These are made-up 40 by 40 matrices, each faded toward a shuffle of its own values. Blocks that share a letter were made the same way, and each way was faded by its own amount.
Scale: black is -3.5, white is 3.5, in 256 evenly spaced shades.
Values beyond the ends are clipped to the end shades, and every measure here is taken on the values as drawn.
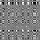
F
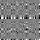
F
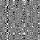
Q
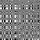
F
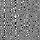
Q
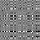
F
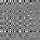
F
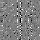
Q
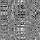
Q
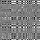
F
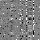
Q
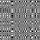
F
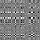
F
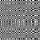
F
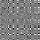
F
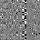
Q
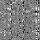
Q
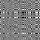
F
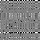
F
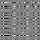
F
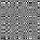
F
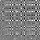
F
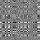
F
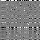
F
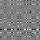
F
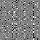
Q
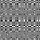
F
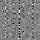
Q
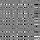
F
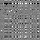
F
